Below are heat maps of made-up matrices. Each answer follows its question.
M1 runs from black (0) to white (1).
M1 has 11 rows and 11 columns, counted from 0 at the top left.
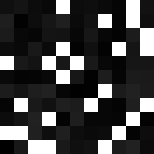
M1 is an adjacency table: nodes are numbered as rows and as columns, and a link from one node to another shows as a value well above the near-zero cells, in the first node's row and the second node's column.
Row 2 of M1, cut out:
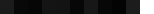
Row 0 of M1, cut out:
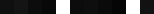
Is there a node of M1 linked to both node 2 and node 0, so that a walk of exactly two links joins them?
no
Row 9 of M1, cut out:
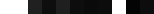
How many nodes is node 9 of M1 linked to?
3
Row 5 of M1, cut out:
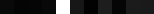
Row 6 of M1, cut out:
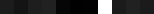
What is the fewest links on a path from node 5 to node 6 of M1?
5
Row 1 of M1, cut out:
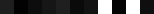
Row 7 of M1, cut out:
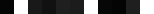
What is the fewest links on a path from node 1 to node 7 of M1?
1
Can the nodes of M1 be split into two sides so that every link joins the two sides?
no
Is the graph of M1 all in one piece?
yes
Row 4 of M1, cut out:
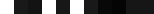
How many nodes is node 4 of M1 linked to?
3
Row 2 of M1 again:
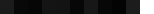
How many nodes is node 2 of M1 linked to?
1
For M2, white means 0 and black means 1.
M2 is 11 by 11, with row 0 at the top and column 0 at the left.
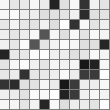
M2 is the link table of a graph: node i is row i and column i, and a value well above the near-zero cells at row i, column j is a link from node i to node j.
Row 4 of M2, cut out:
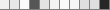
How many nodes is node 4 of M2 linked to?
2
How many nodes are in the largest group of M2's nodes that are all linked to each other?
2
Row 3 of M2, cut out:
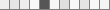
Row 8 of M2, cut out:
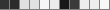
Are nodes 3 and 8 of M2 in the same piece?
no
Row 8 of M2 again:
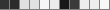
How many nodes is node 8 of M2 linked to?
4
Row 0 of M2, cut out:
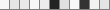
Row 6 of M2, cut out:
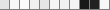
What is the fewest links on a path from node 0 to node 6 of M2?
2
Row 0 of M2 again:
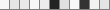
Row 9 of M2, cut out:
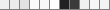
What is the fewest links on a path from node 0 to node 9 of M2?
3
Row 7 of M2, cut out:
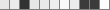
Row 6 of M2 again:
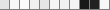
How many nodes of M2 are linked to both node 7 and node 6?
2
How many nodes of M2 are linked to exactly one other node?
5
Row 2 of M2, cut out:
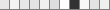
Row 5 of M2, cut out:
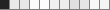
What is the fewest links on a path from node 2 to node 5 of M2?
4
